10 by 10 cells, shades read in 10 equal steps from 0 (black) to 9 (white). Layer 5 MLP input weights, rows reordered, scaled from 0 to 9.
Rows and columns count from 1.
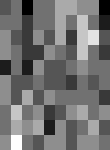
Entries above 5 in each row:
2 2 3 1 0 0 1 2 3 1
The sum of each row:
37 40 44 38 34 34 40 45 43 48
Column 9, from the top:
5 4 8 4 4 3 4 4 6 5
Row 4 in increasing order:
2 2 2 3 4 4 4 5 5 7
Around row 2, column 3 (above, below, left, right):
0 2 4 4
